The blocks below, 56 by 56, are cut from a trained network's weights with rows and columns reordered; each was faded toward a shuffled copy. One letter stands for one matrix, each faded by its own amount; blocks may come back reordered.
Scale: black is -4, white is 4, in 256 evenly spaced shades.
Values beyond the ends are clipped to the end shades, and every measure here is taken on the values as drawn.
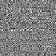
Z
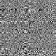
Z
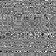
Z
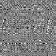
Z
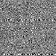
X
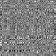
Z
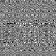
Z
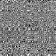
Z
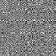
Z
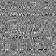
Z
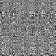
Z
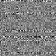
Z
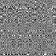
Z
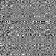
Z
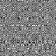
Z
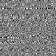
Z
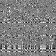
X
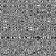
Z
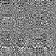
Z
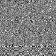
X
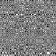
Z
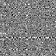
X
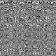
Z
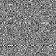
X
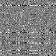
X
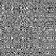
Z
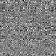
Z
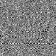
X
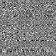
Z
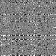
X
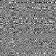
Z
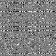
X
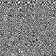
X
